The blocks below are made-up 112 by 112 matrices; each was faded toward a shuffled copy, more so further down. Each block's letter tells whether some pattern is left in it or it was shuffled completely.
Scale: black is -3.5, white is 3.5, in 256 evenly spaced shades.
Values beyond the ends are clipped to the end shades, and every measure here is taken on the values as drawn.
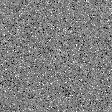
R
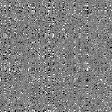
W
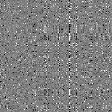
W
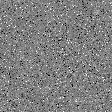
R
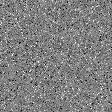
R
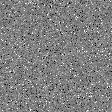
R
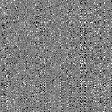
W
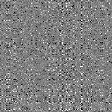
W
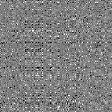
W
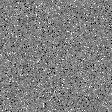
R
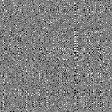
W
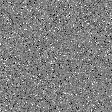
R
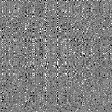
W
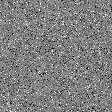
R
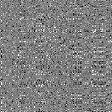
W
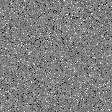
R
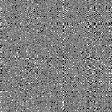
W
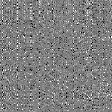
W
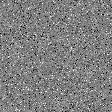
R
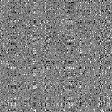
W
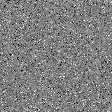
R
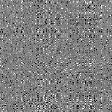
W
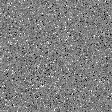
R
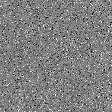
R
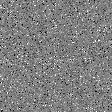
R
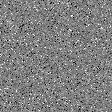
R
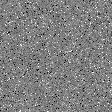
R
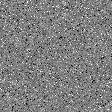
R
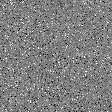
R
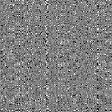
W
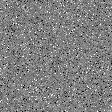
R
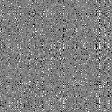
W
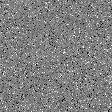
R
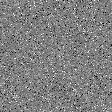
R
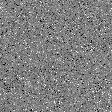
R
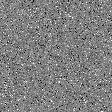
R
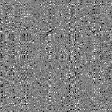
W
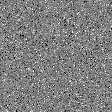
R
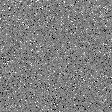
R
